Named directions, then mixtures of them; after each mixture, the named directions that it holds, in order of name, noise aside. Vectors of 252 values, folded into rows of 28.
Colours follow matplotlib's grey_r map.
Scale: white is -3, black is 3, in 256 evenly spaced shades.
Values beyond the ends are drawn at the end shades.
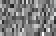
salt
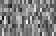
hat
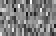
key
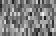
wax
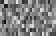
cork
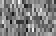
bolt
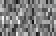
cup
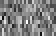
hat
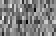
bolt, hat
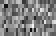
bolt, cork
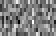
cup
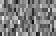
cup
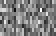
hat, key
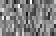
cup, hat, key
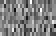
bolt, cork, key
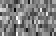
cup, hat, key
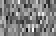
bolt, salt, wax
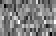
cork, cup, wax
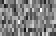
cork, key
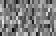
cup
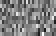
salt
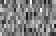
cork, key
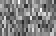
bolt, hat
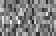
cup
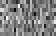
cup, key, salt
